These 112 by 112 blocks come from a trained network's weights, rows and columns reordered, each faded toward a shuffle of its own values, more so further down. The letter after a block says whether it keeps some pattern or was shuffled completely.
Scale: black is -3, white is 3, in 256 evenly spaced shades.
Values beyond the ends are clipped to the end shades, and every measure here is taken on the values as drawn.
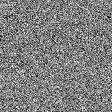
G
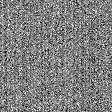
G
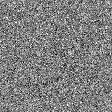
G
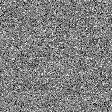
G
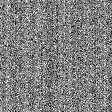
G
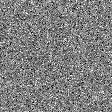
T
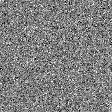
T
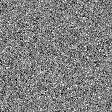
T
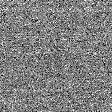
G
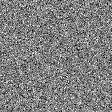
G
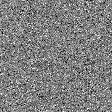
T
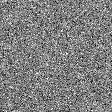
T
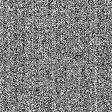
G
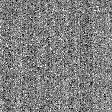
G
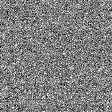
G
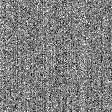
G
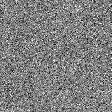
G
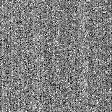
G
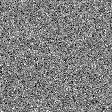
T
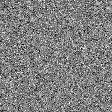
T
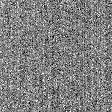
G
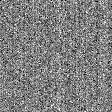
G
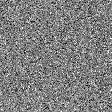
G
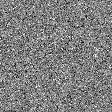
T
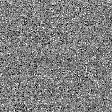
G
